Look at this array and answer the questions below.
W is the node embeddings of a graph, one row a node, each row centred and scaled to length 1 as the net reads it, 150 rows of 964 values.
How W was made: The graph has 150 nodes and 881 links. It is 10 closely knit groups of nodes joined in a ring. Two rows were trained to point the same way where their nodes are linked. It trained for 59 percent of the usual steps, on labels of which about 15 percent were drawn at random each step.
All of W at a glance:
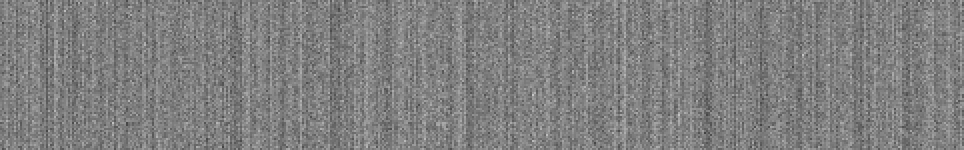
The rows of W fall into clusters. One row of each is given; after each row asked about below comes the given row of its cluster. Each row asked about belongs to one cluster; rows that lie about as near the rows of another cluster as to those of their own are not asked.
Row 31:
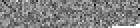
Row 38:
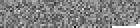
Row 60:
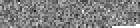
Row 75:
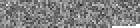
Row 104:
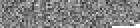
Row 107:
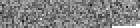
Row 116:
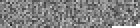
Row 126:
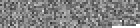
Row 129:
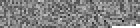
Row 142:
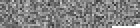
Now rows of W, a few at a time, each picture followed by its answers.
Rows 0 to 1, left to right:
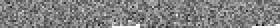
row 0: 60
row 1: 38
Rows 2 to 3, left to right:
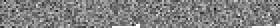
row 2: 116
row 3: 116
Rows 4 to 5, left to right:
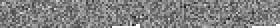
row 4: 116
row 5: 31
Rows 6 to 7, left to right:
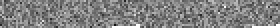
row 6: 126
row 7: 38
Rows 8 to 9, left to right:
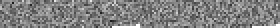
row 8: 116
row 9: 107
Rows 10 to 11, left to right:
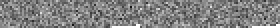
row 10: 129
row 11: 75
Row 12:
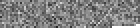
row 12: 75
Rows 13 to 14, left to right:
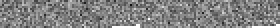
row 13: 104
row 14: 126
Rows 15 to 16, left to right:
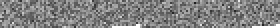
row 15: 31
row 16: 104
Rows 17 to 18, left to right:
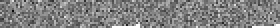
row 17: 142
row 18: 104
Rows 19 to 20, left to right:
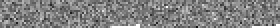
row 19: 31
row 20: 129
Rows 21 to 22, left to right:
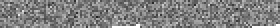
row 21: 75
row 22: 60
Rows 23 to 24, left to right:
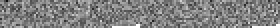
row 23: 31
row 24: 38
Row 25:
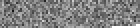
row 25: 126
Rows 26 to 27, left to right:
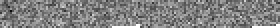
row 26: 60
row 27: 75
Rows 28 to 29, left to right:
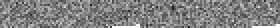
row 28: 31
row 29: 126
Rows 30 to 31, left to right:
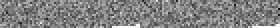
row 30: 104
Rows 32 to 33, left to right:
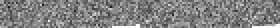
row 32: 60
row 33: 107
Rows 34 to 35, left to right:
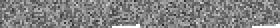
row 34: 116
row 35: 107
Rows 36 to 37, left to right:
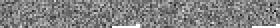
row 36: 107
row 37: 104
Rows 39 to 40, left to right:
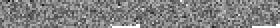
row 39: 31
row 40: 116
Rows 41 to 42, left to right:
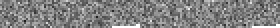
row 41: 60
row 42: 126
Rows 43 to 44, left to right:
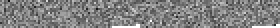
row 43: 126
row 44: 116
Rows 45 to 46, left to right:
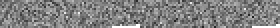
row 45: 107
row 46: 38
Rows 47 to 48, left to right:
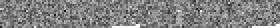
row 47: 60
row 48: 142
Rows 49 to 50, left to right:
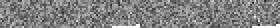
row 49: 31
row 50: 116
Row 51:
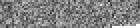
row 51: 107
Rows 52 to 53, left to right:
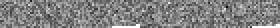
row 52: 75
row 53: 142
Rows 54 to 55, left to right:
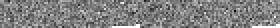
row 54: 60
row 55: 31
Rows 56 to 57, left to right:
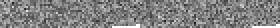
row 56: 31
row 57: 60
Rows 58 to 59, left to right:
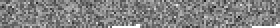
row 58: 142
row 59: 142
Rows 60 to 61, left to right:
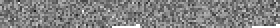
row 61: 126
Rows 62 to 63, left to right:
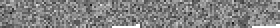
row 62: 142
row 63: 60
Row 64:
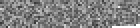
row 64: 116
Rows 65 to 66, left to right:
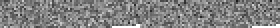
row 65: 129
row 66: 75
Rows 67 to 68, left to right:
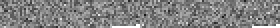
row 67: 129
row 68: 129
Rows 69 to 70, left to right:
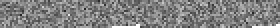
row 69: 75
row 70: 142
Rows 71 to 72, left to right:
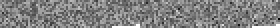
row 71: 104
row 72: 107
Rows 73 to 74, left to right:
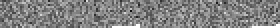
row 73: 142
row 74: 60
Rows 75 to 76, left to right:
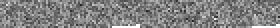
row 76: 75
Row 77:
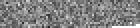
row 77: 142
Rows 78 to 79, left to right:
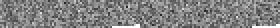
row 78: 60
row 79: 116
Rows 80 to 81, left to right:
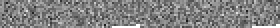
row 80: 126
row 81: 38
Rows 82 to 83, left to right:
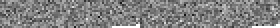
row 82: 75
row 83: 116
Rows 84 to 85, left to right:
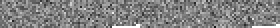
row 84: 116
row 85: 75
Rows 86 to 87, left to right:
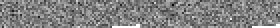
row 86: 75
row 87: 104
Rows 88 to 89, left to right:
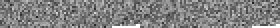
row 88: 107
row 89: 31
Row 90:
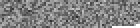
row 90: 104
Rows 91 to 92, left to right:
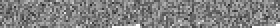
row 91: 107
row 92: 107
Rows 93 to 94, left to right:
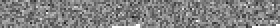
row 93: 31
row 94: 129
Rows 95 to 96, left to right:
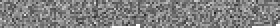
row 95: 126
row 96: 116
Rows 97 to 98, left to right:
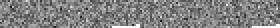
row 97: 31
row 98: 126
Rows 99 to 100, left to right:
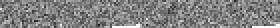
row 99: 107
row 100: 104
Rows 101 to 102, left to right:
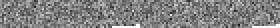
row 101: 104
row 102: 107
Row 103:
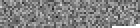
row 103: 38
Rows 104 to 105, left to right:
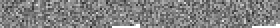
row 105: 107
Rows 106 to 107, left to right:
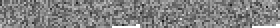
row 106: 129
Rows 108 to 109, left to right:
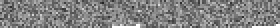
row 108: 60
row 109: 142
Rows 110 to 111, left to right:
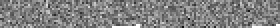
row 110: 129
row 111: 126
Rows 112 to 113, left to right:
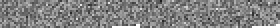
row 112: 104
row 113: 104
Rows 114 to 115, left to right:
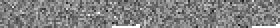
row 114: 38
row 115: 75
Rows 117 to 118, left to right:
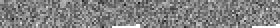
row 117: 60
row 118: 104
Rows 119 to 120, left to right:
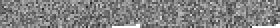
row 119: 107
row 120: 142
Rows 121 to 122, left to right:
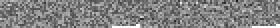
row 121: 75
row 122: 129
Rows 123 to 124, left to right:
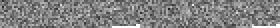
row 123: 129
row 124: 129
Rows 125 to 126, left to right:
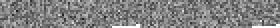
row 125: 31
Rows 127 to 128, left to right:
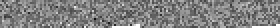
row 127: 31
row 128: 129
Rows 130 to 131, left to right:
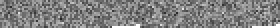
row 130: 60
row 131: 142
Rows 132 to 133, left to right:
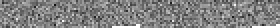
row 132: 104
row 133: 129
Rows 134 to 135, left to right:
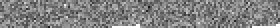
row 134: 31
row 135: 107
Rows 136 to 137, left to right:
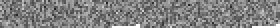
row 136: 31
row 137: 104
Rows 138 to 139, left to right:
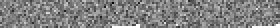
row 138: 38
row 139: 142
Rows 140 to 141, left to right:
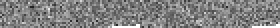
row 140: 126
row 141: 31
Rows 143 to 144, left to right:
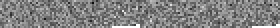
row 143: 126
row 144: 116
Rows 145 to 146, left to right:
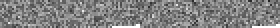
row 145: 142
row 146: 107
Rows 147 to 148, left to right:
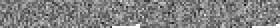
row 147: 107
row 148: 142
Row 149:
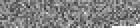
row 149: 31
